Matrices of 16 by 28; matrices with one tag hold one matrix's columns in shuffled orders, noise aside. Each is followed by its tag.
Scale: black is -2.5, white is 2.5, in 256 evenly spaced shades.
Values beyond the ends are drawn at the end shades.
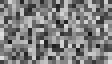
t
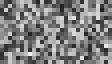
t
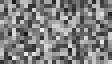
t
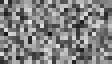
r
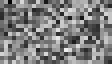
r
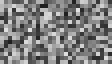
r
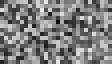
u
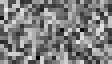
t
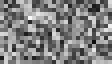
t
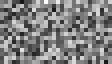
u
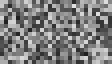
u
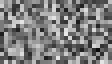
t
